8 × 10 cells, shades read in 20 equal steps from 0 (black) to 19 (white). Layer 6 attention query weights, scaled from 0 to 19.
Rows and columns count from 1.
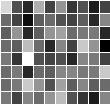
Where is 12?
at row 3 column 6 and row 7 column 6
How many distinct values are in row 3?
6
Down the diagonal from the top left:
16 5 3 8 5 10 7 4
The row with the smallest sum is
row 2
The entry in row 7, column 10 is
8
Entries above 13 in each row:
1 0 0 2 1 1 1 1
